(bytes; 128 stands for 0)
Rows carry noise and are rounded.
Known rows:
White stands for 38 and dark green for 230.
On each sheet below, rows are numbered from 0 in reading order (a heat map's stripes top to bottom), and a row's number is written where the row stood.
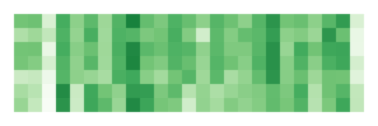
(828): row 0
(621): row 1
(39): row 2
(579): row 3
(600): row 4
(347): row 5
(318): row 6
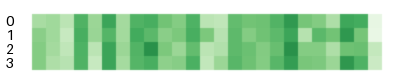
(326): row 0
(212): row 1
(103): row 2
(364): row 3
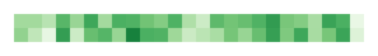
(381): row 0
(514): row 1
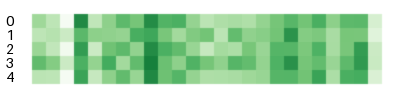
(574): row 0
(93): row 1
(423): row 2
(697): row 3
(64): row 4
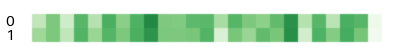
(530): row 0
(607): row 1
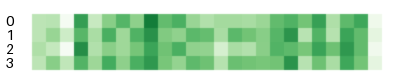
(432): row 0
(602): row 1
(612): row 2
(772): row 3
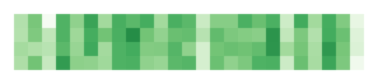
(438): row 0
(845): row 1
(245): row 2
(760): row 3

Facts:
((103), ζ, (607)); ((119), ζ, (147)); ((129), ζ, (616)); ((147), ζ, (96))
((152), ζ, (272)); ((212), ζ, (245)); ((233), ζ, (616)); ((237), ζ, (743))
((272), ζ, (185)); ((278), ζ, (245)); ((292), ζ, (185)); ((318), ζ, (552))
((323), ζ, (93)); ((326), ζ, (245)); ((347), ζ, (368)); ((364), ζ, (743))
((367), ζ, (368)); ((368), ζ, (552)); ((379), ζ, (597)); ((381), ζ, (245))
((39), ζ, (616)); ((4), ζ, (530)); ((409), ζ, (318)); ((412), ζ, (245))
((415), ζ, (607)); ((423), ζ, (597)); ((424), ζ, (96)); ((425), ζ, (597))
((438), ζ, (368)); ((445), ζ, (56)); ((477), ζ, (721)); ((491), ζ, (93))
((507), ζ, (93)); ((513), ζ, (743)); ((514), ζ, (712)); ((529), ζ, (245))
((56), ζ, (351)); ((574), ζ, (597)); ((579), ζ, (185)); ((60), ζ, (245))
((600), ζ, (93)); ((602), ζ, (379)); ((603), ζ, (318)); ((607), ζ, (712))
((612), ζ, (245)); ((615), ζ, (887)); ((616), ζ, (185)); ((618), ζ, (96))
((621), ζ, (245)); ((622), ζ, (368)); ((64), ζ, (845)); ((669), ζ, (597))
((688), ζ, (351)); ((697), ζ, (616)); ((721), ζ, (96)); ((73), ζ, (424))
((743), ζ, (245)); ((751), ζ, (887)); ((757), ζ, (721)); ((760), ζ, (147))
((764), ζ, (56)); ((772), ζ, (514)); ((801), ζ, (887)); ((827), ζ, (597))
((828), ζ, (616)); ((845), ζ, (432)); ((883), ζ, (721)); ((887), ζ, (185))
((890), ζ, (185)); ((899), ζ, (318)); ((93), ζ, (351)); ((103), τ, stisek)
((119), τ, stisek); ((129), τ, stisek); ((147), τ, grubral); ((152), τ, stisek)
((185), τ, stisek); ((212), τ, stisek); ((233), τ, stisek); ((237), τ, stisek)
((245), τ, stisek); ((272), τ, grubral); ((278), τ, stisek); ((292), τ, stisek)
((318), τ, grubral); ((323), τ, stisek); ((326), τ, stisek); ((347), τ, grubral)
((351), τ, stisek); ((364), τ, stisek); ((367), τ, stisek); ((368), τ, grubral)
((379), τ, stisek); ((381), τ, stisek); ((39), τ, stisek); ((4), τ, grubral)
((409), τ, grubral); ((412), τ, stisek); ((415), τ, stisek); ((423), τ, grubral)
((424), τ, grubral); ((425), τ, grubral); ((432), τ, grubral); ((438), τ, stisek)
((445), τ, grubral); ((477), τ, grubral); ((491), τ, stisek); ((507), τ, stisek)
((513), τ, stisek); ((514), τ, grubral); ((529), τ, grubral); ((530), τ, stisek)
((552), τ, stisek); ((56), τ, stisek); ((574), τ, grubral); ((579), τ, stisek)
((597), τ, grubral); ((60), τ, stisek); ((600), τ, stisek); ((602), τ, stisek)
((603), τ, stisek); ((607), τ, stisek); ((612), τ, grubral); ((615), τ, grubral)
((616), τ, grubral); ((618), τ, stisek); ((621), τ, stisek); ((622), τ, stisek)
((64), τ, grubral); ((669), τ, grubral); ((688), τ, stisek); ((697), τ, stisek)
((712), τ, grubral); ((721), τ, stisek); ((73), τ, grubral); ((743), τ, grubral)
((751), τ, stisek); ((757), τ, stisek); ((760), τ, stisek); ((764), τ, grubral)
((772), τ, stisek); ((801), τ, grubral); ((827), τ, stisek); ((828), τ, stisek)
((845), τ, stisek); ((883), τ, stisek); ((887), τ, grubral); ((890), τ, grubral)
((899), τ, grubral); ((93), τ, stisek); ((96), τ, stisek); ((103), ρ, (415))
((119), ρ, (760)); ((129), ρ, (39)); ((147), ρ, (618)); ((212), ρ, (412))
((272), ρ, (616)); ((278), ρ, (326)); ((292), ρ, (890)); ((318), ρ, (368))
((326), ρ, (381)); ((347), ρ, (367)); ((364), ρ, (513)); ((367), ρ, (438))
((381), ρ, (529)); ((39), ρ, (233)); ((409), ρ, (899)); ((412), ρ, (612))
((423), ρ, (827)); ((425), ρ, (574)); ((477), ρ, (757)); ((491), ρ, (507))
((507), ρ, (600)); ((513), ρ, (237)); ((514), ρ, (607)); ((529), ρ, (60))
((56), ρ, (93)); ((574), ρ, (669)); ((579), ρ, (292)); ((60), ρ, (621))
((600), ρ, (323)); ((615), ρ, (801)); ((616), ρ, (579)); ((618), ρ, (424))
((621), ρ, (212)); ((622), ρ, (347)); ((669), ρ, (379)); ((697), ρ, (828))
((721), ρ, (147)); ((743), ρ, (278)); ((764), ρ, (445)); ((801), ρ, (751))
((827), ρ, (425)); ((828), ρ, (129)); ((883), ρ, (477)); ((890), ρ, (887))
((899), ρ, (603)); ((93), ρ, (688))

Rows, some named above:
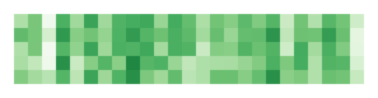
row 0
(367)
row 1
(751)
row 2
(438)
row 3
(597)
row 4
(103)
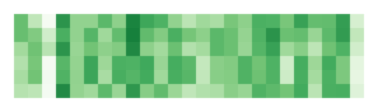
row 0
(801)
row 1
(697)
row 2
(721)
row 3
(438)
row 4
(438)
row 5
(73)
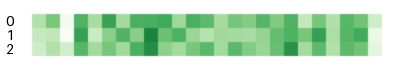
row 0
(367)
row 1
(432)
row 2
(351)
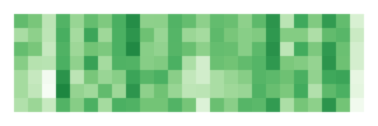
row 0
(185)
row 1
(827)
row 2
(185)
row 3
(513)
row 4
(529)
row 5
(477)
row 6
(412)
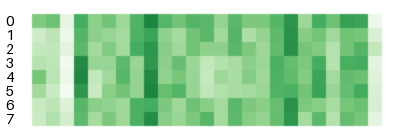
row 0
(39)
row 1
(600)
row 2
(491)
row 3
(73)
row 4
(147)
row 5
(425)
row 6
(507)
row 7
(351)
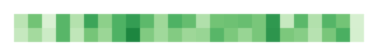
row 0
(552)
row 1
(56)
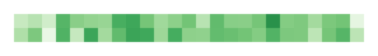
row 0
(93)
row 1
(622)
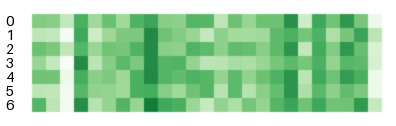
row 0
(415)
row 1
(764)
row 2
(185)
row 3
(574)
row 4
(233)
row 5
(323)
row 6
(616)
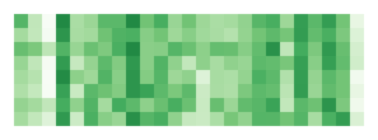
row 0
(887)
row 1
(445)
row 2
(185)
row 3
(4)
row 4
(424)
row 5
(368)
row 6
(237)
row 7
(743)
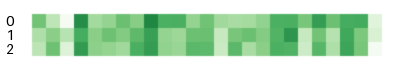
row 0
(890)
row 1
(96)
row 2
(757)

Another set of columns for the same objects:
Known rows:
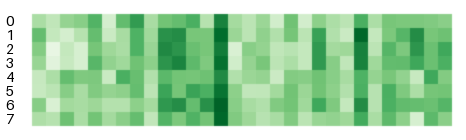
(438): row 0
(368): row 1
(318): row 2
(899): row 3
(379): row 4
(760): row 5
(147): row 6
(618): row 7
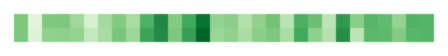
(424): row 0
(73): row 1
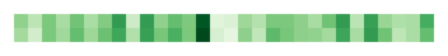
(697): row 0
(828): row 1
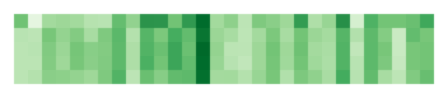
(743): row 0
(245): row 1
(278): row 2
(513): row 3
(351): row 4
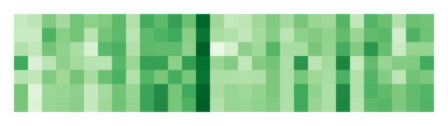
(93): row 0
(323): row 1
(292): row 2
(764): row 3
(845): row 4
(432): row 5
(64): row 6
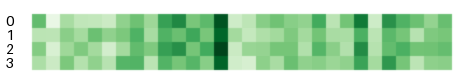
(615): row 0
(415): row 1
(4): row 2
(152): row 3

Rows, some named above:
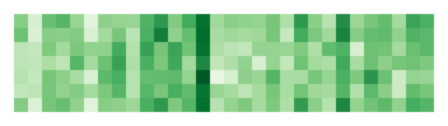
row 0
(529)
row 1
(574)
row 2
(491)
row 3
(552)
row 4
(292)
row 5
(245)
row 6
(669)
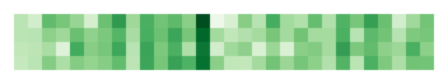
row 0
(39)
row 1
(415)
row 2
(603)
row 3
(760)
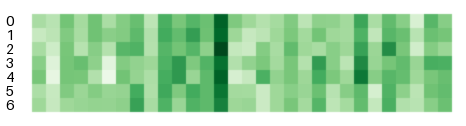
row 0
(618)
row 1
(93)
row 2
(579)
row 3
(669)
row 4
(890)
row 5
(364)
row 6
(56)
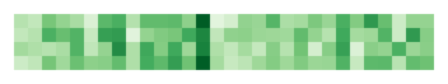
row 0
(292)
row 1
(412)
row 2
(622)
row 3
(507)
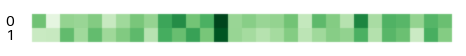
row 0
(425)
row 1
(600)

